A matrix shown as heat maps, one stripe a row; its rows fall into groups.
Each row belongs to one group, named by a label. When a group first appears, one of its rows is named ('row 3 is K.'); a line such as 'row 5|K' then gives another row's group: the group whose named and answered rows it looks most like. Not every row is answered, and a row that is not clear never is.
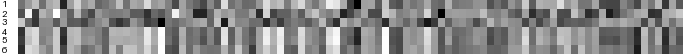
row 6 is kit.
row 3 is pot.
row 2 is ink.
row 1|kit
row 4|kit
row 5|kit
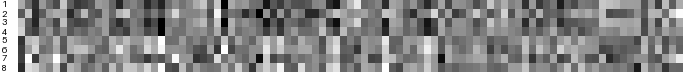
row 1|pot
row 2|ink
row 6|kit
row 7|ink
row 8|kit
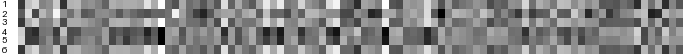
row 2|ink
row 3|kit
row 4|pot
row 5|pot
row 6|kit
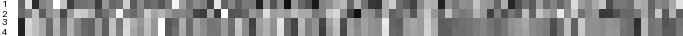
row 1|ink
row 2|kit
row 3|kit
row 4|kit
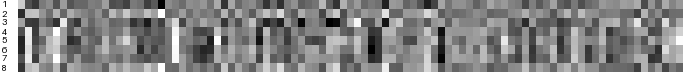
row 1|pot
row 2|kit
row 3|pot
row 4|ink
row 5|ink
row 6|ink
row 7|ink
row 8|kit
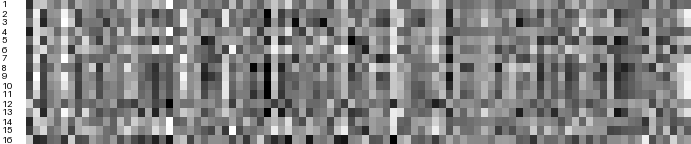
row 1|kit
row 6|kit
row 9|ink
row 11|ink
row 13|ink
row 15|kit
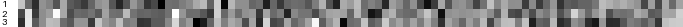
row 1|pot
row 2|ink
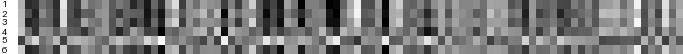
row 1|pot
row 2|pot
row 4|pot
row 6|pot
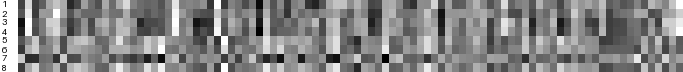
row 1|ink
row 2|ink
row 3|ink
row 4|ink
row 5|kit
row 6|kit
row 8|kit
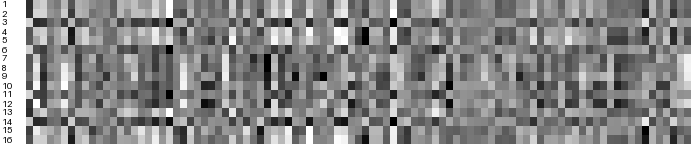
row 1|kit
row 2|kit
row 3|pot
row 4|kit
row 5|kit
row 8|ink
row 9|ink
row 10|ink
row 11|pot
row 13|kit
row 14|pot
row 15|kit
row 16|kit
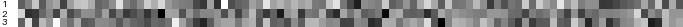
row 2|pot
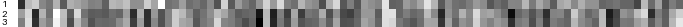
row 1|kit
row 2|ink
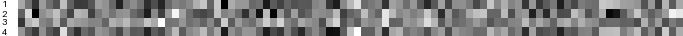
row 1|pot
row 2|ink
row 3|kit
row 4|pot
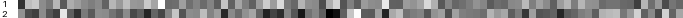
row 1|kit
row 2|pot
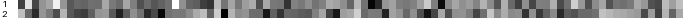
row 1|ink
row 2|pot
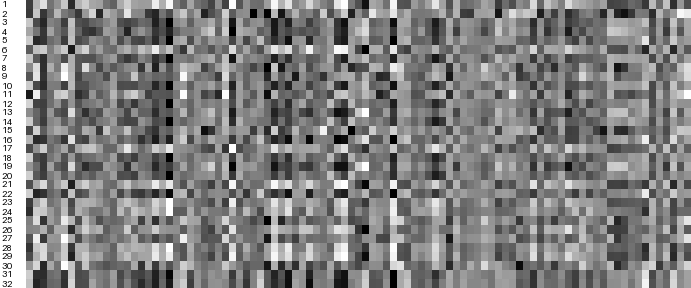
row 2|ink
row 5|pot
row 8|ink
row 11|ink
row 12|pot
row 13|pot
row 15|ink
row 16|pot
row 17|kit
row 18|pot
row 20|pot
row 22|pot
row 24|kit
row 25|ink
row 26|kit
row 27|ink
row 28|kit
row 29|kit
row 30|ink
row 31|pot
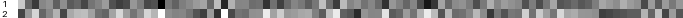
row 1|pot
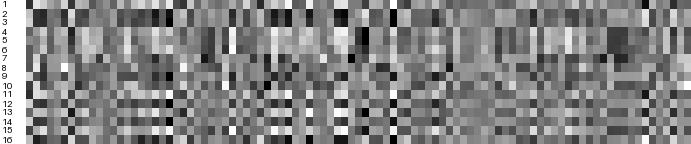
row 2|pot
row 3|pot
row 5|kit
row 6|kit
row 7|ink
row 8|ink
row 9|pot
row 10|ink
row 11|kit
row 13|kit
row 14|pot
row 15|kit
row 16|pot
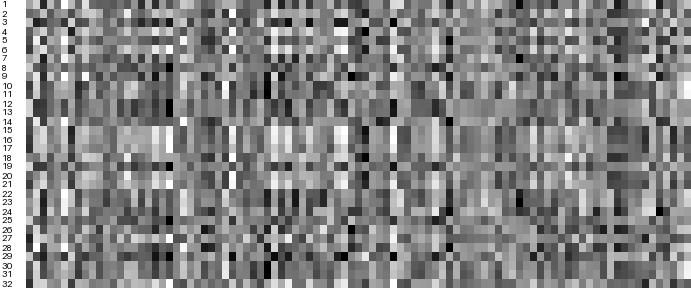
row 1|ink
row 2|kit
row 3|pot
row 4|kit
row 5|ink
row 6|kit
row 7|ink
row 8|pot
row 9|ink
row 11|ink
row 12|pot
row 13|pot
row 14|ink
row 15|kit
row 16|kit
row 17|kit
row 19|pot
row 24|ink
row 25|pot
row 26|ink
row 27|kit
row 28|ink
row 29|pot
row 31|ink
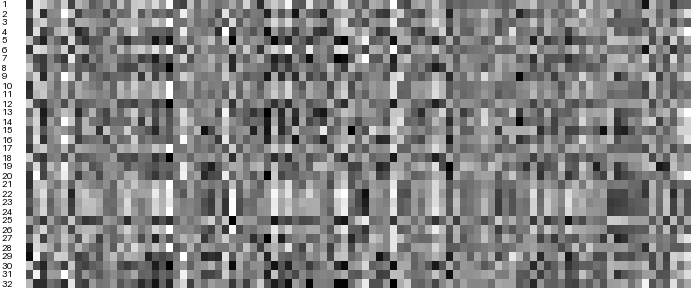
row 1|kit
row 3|kit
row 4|ink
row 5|pot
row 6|kit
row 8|pot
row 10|kit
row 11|kit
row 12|pot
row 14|ink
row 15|ink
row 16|ink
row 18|pot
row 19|ink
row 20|ink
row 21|kit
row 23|kit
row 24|kit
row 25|pot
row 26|kit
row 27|ink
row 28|kit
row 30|pot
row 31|ink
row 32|pot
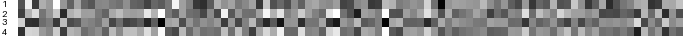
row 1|ink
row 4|kit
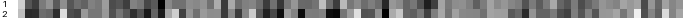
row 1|pot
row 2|pot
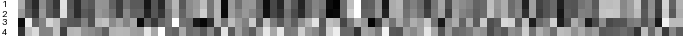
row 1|pot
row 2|pot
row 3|ink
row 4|kit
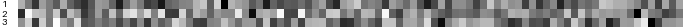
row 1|pot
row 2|kit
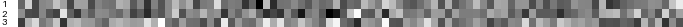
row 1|ink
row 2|pot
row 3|kit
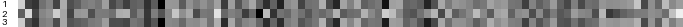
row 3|pot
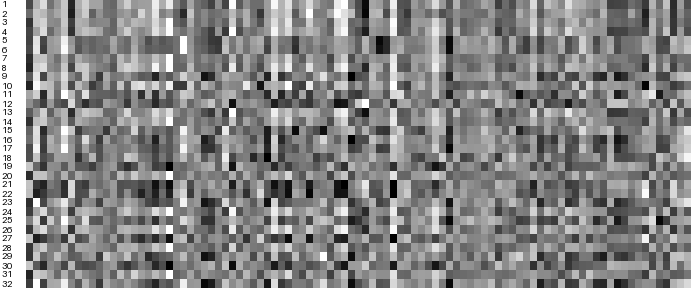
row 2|kit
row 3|kit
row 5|ink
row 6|ink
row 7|kit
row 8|kit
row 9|ink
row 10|kit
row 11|ink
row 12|pot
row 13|kit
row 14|kit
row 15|ink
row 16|ink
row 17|ink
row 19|pot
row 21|pot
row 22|pot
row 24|kit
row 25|ink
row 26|kit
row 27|pot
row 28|kit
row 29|ink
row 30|pot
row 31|kit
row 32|ink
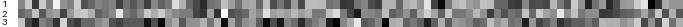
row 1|ink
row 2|kit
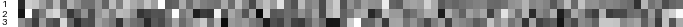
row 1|kit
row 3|pot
